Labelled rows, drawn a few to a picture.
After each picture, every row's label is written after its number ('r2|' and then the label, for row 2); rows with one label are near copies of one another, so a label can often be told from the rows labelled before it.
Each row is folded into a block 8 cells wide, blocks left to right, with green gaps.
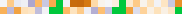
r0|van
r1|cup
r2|van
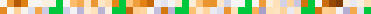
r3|cup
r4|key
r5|cup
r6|cup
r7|van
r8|cup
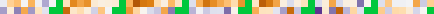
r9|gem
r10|cup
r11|cup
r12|key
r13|cup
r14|gem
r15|van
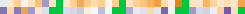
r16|gem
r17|key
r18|key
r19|key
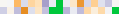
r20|gem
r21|gem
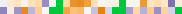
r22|gem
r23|cup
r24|gem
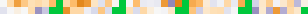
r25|key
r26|cup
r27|van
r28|van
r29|gem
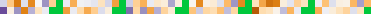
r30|gem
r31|van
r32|gem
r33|van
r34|cup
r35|van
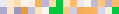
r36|gem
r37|van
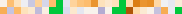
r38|van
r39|key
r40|cup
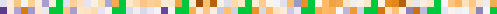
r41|gem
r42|van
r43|key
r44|cup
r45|van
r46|cup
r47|cup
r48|key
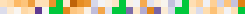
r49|key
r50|cup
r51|gem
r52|van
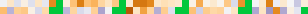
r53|van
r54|key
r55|cup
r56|van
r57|gem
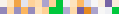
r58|gem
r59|gem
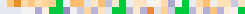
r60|key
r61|gem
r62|gem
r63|gem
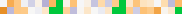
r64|van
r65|van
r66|van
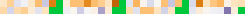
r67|van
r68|key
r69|van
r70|key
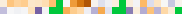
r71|key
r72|cup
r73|gem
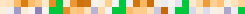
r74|key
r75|cup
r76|cup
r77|key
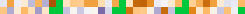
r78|van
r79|key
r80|cup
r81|cup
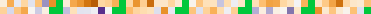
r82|van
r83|key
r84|cup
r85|van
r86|key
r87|cup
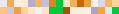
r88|van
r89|cup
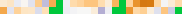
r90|van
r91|key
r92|cup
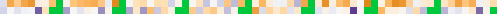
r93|key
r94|key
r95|gem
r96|van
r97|van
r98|key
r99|cup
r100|key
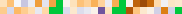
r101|van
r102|key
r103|cup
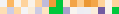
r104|van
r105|key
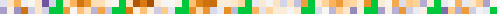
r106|gem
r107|cup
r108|cup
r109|cup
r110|van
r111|key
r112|gem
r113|gem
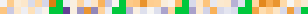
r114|van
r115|gem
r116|key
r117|gem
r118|cup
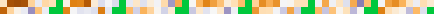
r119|cup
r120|cup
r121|van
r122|key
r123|cup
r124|van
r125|cup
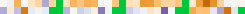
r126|gem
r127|key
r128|key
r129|cup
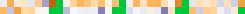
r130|van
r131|key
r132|key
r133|van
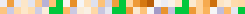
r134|van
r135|van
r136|cup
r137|cup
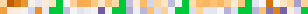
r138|cup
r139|key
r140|gem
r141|key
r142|gem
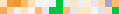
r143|cup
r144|van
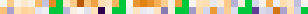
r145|van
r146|key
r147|key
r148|gem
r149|gem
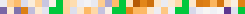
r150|gem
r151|van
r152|cup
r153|key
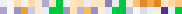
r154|gem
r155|gem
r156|key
